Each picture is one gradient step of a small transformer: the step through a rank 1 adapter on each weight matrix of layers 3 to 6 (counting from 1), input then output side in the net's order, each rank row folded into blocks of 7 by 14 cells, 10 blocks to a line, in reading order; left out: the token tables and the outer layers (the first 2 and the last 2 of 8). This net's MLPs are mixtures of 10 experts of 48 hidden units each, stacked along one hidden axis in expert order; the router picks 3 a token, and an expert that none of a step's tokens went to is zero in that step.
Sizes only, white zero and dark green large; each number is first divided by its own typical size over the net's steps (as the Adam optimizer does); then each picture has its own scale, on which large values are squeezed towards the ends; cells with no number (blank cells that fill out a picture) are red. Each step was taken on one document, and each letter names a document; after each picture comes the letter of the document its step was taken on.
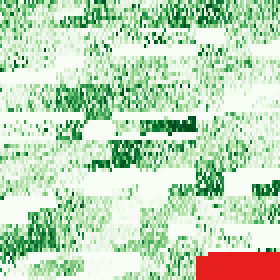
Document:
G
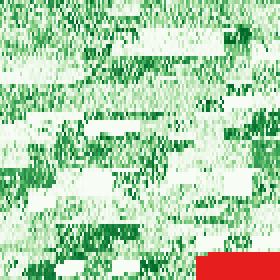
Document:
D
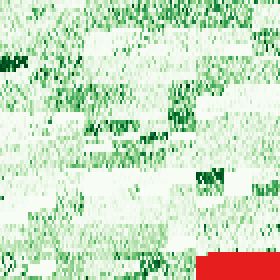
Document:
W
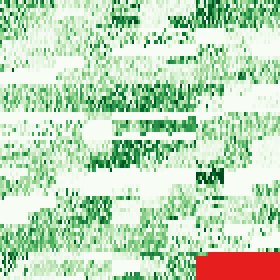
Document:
G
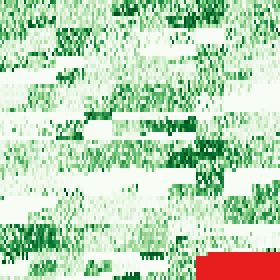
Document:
G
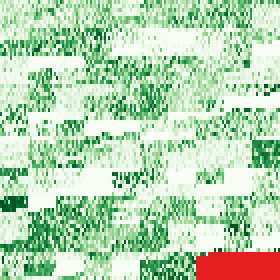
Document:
D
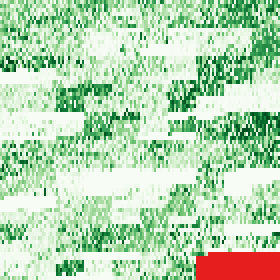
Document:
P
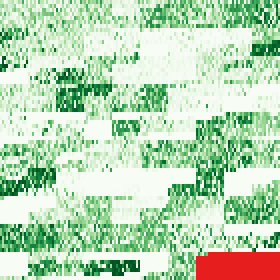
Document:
P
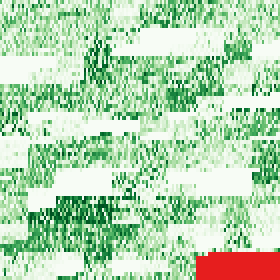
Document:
D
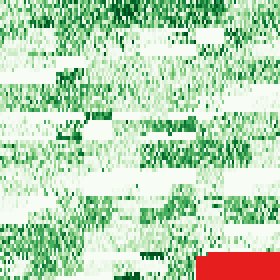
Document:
G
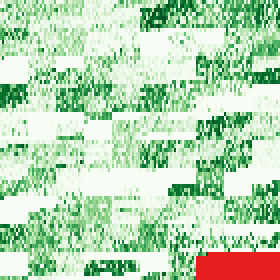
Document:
P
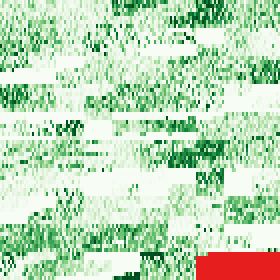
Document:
G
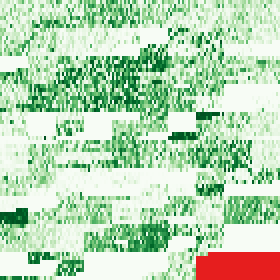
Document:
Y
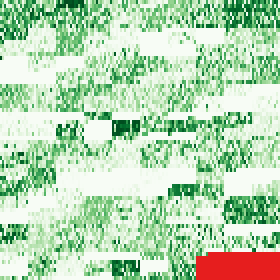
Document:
P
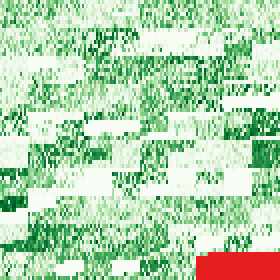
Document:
D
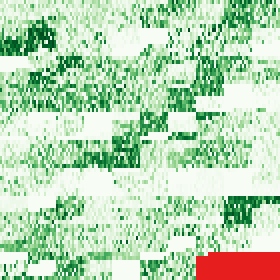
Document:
Y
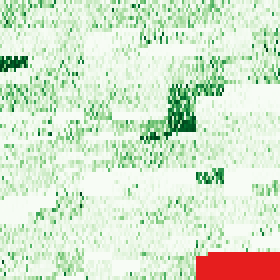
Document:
W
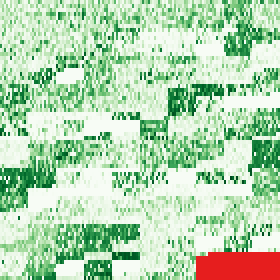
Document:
D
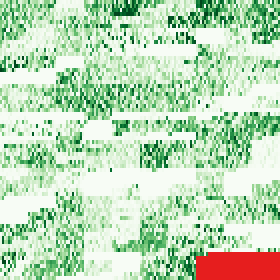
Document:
G
